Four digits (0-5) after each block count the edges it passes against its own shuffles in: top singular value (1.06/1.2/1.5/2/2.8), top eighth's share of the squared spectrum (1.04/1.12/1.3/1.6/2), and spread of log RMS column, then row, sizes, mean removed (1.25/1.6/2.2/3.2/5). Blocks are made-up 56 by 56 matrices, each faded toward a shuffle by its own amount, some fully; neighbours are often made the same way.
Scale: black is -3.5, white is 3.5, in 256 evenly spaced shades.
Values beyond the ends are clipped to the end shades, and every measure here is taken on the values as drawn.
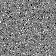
0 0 0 0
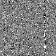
1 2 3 0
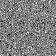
0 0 0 0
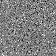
0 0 0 0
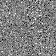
0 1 1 0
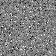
0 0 0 0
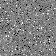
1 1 0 0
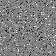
0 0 0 0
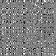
4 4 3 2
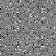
4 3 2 2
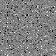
3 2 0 0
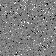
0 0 0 0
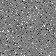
0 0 0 0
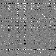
3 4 2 3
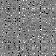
4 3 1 1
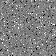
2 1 0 0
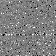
3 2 0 2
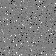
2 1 0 0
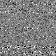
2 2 0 3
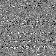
1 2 0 3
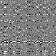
4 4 2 3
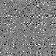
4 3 1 2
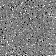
2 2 0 1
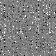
3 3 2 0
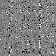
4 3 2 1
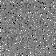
2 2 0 0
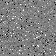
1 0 0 0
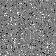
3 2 0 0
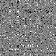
3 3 2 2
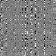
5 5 3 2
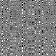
4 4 3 1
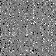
3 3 2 0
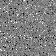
0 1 0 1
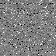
1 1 0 1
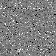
1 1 0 1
